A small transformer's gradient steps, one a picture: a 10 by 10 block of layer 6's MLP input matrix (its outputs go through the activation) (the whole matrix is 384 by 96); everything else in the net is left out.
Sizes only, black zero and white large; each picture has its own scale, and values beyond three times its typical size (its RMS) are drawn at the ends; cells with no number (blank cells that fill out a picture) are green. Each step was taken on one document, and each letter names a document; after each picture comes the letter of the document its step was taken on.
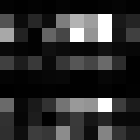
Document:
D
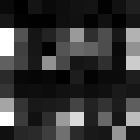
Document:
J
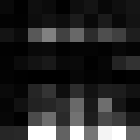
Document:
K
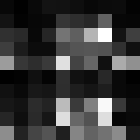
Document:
D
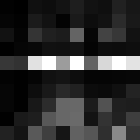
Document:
K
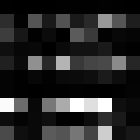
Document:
D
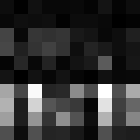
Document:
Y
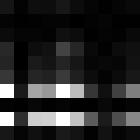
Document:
Y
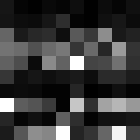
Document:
J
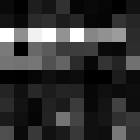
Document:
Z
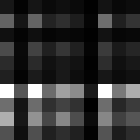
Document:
Y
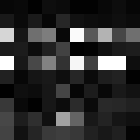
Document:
Z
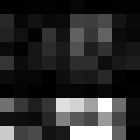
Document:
D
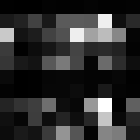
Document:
D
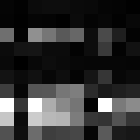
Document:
Y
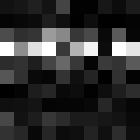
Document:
Z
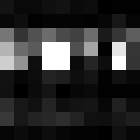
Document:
Z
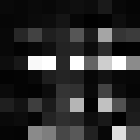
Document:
K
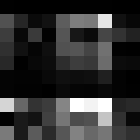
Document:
D
